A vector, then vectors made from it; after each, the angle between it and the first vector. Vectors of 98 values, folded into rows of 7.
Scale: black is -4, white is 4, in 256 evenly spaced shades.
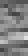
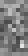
partly opposed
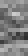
nearly opposite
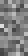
orthogonal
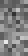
partly aligned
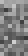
partly opposed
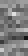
nearly opposite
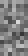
partly opposed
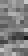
nearly opposite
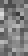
partly aligned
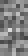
partly opposed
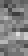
nearly parallel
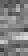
nearly parallel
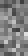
partly aligned
